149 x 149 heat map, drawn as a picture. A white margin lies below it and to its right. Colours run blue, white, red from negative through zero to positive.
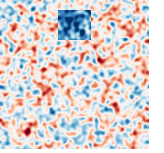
Mirror symmetry: none. Odd patch: lower, in the top middle. Slope: none. Grain: blotchy.
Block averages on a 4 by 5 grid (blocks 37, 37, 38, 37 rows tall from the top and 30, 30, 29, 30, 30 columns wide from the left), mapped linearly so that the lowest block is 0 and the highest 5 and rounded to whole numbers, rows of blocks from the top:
4 4 0 5 5 | 5 5 4 5 5 | 4 5 4 5 4 | 4 4 3 4 5
